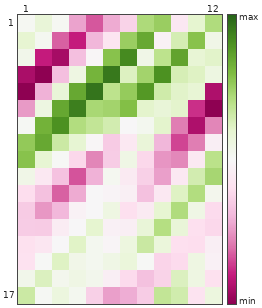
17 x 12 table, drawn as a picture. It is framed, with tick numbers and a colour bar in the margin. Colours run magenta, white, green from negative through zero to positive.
The top middle is the ninth with the highest average. The grain runs diagonally up to the right. The histogram is bell-shaped.
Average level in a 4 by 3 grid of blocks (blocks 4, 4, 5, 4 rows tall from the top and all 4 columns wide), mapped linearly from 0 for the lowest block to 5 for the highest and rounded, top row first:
045
550
123
323
